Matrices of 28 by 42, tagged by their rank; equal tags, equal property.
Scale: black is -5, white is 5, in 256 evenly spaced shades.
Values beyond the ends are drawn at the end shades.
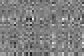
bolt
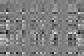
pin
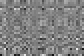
bolt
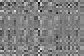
bolt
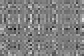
bolt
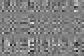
bolt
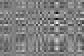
pin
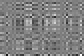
pin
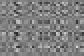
pin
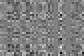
bolt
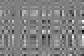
pin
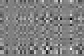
pin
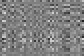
bolt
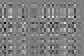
pin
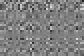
bolt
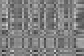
pin
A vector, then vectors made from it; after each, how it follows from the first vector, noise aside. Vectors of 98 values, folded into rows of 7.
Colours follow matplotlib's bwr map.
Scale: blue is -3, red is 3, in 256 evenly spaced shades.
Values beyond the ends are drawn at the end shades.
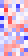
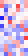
sign-scrambled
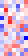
copied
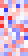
sign-scrambled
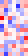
sign-scrambled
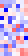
sign-scrambled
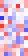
sign-scrambled
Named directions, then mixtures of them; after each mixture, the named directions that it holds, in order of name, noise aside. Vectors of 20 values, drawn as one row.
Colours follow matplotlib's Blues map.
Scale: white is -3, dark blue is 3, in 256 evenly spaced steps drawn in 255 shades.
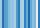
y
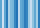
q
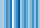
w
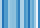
y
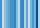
y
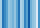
y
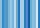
y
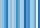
q, y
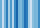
q, w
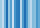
q, w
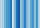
w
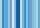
w, y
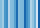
q, y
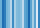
w, y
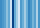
w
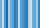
q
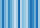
q, w
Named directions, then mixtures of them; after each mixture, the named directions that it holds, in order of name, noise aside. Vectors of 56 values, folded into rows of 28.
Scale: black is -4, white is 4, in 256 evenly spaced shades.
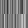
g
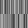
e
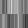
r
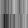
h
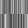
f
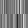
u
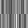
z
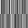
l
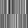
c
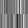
u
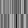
e, z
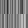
g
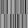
c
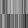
r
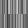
g, r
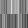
r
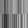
h, z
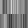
f, r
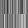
g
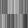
e, r
